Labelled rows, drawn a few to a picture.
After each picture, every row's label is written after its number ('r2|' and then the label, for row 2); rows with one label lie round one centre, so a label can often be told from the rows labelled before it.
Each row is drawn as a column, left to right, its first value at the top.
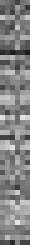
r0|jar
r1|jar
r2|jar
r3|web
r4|jar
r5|jar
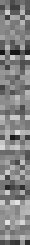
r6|jar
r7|web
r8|jar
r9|jar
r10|web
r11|jar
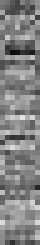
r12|web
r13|jar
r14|jar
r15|jar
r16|jar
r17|jar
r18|jar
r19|web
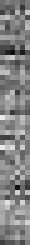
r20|jar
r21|jar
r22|jar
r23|web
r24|jar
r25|web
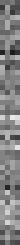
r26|jar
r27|web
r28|jar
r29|jar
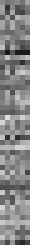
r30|web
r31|jar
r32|web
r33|jar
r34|jar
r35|jar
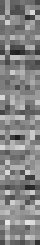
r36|jar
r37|web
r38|jar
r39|jar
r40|jar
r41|web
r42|web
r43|jar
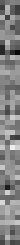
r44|jar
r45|web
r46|jar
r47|jar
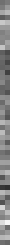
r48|web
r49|web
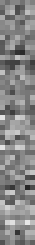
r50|jar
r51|web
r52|web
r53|jar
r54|jar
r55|web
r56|web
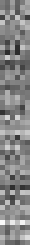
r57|web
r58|jar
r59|web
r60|jar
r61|web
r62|web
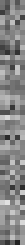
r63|jar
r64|jar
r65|web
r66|jar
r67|web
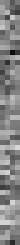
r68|web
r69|web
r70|jar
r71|jar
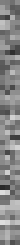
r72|web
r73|web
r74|jar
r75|jar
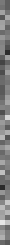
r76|web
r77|jar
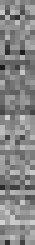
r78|web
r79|jar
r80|web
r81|web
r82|jar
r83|web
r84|web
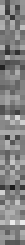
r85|web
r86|jar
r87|web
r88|jar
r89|web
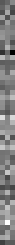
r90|jar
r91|web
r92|jar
